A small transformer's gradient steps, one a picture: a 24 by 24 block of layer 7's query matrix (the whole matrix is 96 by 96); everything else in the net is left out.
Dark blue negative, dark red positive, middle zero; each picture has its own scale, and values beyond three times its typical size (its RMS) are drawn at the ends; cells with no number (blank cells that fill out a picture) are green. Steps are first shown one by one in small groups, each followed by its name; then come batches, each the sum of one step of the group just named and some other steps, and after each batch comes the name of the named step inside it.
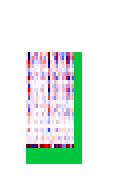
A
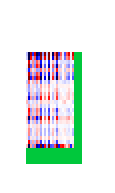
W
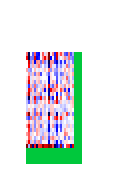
A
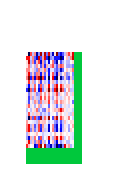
W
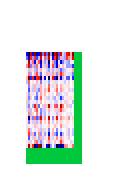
W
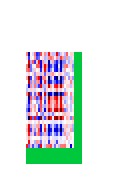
W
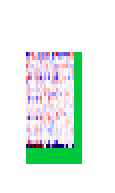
W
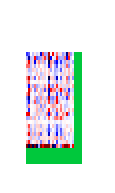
A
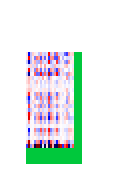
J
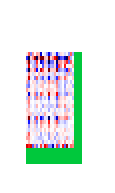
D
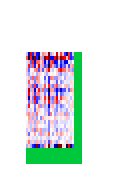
J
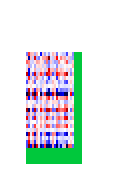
D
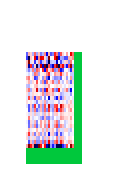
D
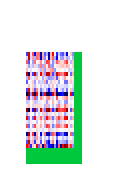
J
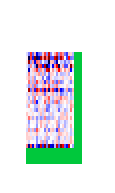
D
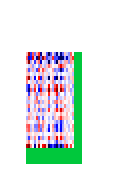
D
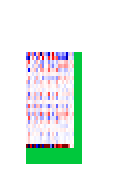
D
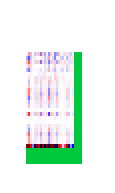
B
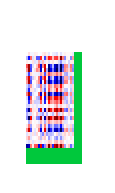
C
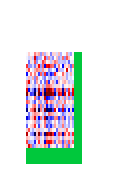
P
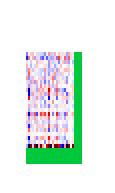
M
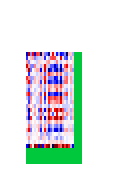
C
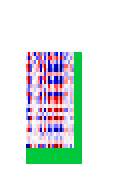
C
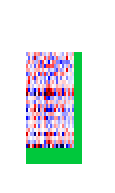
P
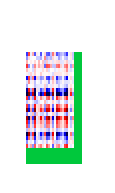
P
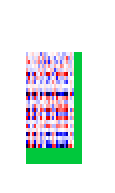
M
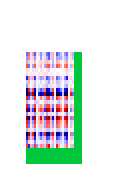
M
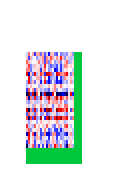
C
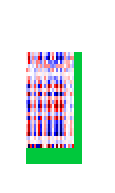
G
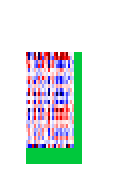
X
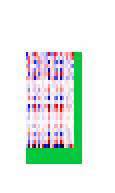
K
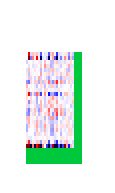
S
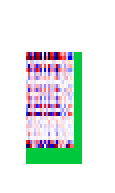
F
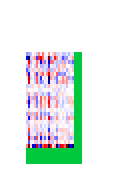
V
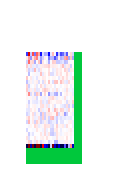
S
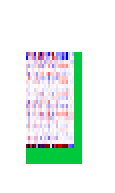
V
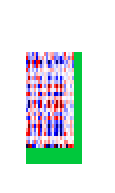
G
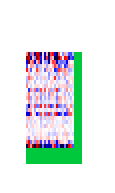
F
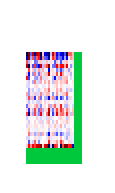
K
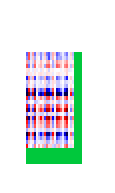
S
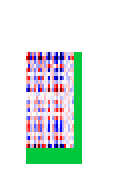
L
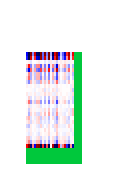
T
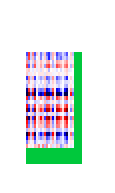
L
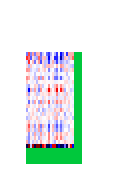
L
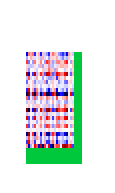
T
